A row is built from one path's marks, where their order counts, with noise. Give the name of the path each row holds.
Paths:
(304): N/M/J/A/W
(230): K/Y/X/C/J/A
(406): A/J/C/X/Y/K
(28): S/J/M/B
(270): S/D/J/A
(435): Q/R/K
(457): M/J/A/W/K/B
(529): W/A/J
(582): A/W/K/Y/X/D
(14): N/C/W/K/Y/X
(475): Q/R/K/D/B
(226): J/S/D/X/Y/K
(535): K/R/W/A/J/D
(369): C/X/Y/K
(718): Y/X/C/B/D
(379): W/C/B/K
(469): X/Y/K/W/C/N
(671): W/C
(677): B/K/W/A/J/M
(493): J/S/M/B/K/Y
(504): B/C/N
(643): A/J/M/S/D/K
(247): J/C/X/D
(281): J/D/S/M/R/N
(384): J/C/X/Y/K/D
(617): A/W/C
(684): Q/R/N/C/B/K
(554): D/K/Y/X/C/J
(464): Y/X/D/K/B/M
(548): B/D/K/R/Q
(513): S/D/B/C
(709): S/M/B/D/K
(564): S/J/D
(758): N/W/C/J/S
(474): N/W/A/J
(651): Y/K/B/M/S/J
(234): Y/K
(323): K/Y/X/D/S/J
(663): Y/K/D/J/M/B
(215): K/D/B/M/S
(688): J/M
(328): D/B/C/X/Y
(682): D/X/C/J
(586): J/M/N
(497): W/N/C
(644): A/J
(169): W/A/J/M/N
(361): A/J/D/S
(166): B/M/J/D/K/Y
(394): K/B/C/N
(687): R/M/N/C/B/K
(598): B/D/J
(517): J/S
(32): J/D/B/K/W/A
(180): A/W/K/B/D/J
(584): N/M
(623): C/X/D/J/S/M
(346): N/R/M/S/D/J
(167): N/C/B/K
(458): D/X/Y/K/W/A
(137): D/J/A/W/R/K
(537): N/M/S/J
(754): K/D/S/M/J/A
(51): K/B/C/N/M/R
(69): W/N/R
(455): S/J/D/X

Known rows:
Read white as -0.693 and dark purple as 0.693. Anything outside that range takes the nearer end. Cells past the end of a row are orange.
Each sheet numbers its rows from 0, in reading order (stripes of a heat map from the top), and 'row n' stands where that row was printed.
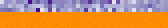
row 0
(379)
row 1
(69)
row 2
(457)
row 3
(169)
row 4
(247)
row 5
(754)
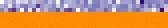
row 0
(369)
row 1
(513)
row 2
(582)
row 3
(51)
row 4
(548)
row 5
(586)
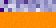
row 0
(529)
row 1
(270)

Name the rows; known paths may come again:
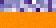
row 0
(688)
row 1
(435)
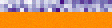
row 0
(234)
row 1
(718)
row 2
(529)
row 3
(169)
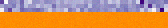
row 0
(475)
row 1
(379)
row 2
(226)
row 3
(167)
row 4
(394)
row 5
(537)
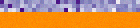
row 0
(28)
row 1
(504)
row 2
(69)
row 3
(270)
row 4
(548)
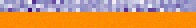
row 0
(14)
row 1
(617)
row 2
(247)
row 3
(623)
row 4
(328)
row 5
(469)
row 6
(754)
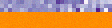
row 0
(535)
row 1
(677)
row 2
(304)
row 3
(554)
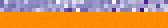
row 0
(51)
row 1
(643)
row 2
(369)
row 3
(457)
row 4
(406)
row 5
(644)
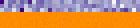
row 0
(584)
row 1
(687)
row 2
(32)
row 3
(493)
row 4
(582)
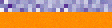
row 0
(709)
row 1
(598)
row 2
(513)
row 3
(180)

